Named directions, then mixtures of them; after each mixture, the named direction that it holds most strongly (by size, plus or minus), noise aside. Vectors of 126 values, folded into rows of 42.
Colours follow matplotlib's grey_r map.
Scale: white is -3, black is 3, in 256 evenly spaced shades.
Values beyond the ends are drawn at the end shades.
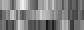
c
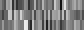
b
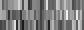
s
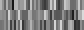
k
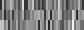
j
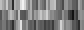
c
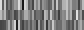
j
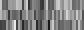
s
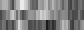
c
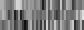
b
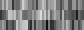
c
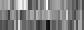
c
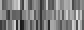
s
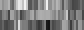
c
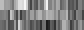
c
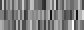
j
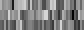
k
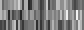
s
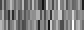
j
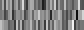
j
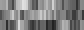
c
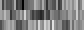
c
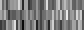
s
